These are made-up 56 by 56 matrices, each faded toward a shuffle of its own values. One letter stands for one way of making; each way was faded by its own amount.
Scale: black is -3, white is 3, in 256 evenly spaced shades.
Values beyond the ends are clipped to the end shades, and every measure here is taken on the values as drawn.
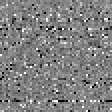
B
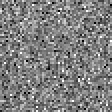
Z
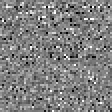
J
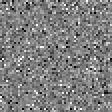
J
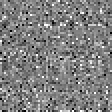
B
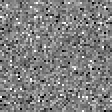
J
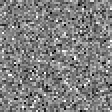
Z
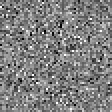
Z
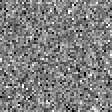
Z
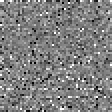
B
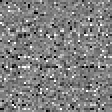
B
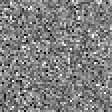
Z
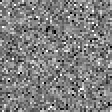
Z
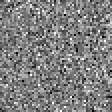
Z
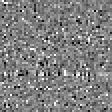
B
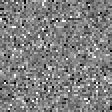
J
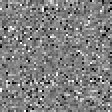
B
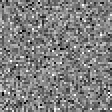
Z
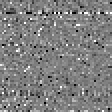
B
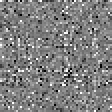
B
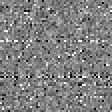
B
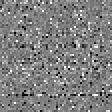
B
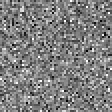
Z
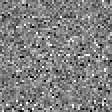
J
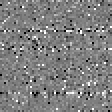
B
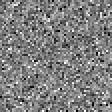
Z
